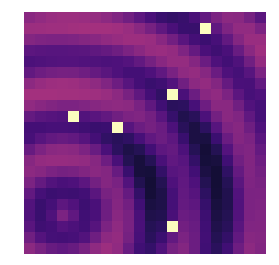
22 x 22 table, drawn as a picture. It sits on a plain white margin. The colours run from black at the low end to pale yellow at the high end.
Overall the values sit about 30% of the way up the scale. The values are skewed, with a long tail toward high values. There are five isolated cells, each far higher than the cells round it. The halves do not mirror each other. Rings spread out from the bottom left.
